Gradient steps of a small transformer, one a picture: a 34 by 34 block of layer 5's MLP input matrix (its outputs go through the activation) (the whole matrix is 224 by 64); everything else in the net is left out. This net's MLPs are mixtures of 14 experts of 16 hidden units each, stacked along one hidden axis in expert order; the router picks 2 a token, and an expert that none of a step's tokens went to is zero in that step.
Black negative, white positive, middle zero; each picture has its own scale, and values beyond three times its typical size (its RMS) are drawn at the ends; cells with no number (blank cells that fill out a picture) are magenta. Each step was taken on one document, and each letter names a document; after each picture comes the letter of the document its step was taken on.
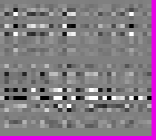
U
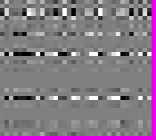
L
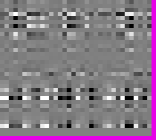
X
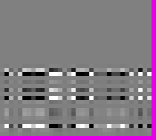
X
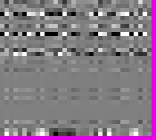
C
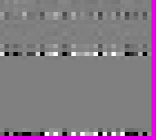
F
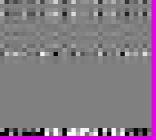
F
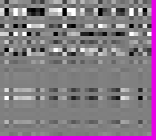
C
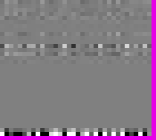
F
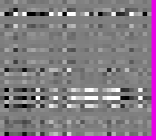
U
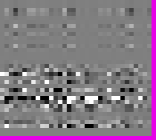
U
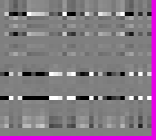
X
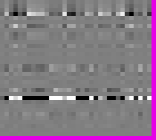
X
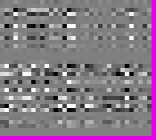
U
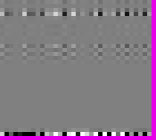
F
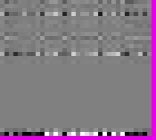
F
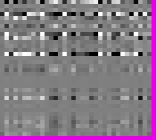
C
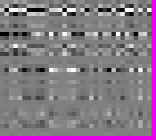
X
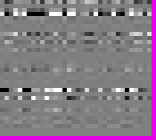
U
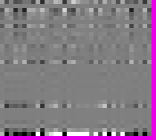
F
